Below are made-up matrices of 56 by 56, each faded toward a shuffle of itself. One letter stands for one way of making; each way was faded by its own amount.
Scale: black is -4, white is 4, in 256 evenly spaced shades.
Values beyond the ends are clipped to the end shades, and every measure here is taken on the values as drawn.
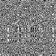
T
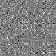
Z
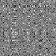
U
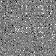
Z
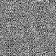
T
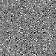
Z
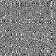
U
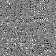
Z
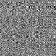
T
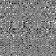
U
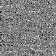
Z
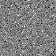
Z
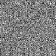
T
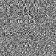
T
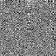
T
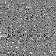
Z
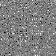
Z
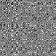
U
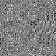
U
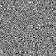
T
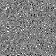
Z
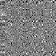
U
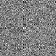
T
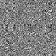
T
